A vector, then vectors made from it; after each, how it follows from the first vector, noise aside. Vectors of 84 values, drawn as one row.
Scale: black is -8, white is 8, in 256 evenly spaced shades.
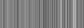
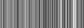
scaled up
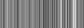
scaled up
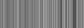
negated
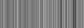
negated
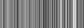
scaled up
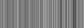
negated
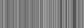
negated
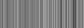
negated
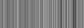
negated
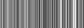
scaled up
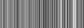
scaled up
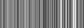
scaled up
